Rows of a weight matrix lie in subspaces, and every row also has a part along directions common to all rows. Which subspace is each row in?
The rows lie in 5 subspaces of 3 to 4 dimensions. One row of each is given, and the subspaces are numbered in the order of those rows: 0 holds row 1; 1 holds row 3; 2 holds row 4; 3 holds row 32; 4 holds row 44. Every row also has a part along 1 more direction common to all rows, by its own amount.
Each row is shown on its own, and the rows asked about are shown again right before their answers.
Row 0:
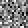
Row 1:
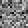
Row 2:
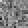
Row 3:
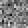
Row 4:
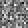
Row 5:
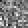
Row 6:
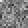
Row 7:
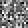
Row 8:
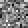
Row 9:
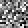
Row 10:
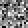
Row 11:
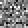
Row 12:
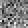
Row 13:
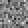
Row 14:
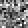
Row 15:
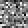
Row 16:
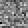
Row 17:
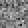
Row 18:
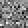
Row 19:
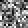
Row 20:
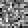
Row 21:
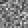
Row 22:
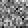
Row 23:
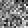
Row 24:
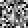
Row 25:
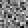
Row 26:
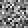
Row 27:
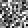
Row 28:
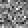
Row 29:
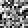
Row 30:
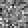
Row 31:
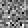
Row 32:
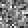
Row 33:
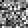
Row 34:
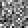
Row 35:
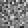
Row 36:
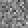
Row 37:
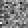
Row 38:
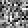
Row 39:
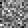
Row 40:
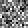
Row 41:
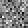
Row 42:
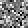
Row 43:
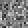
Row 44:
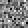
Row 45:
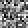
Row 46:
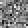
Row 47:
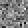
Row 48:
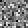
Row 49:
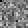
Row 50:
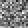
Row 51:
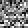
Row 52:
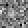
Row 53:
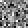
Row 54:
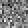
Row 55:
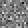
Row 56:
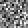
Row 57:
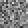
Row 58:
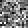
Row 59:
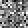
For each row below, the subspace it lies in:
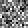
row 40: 4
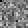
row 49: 3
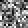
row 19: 3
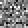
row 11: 1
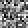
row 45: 2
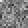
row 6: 3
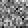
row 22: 4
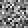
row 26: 1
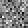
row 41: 4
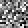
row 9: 4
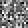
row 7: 2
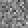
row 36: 4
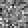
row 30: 3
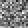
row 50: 0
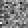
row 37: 0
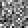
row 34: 1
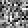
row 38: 2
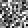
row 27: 1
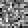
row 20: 3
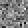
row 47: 2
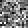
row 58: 0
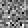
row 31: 4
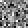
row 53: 3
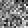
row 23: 4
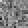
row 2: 3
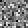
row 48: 3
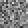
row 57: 0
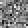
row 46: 1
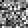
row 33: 2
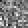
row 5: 3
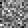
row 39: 1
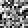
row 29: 2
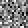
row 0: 0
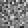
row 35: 0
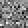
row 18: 1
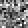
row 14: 2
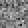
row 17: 2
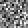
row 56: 1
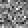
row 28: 4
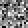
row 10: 2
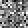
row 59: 0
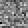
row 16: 0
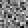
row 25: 4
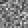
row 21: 1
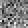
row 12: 1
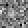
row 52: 2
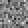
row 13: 4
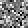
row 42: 1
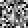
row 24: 3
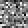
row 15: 0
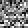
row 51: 0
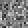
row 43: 2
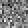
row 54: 1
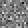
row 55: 2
